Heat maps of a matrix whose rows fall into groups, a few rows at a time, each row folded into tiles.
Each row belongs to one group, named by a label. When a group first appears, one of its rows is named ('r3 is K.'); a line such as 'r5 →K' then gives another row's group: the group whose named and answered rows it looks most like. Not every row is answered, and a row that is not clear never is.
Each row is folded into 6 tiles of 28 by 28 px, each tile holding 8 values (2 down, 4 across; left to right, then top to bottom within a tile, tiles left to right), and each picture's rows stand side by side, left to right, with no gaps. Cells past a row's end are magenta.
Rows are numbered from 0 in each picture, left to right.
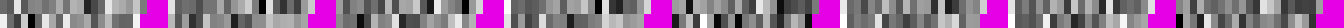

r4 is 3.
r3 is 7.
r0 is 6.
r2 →7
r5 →7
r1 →7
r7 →3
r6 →7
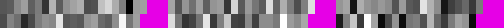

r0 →7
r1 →7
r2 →3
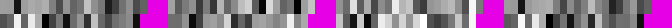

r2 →6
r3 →3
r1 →7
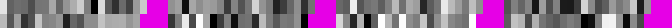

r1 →3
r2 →6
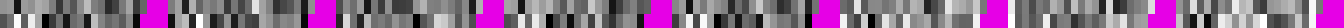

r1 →3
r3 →3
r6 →7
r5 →6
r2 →3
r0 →3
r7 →6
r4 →3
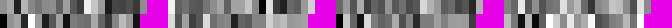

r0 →3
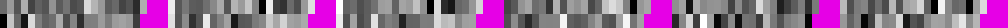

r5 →7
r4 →3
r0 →3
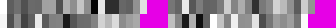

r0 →7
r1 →6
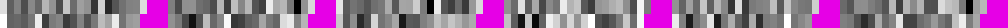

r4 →7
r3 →6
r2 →7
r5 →7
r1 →7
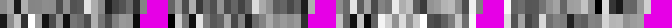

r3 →7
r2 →6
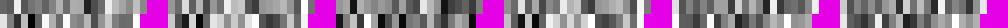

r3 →6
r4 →7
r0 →6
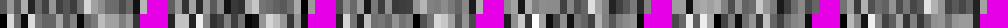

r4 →3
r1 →3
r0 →3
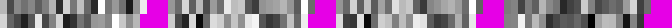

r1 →6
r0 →7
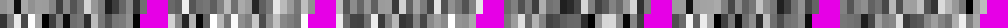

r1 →6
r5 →7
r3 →3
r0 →3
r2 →7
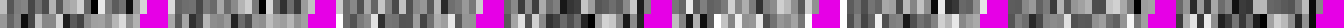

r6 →7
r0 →7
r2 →7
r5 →7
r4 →6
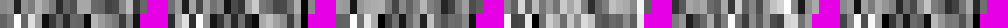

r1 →3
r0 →3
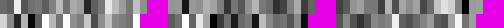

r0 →6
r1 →3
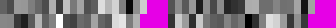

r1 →3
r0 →7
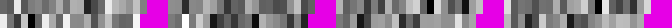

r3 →7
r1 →3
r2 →7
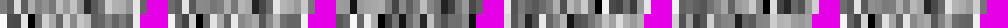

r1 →6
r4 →7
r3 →7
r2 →3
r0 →6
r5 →6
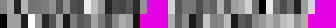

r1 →7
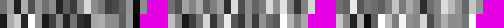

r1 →7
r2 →6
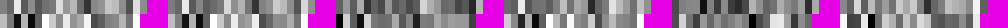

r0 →6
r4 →3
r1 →6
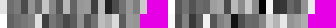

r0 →7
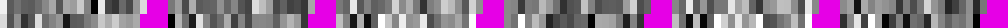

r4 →6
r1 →3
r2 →6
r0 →7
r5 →3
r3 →3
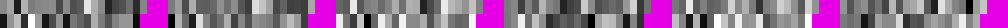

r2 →6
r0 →3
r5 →7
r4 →6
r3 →3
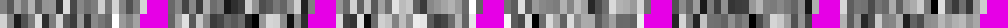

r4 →3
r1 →3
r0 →7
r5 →7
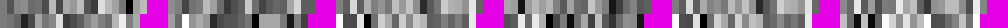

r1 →3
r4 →6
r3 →3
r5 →6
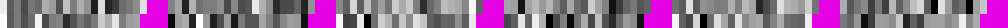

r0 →7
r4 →6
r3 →3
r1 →3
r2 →6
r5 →7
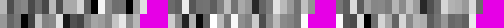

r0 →7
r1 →6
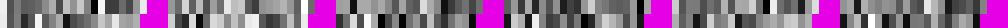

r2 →3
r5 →3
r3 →3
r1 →6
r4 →7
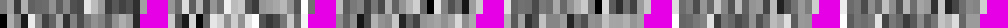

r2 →7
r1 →6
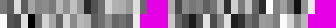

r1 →7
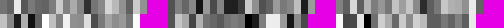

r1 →3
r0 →6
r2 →6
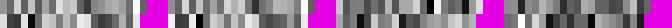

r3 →3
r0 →6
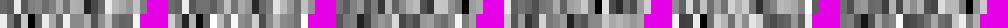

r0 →6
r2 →7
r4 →6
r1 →6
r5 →7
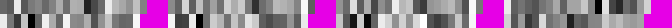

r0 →6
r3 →7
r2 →6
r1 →6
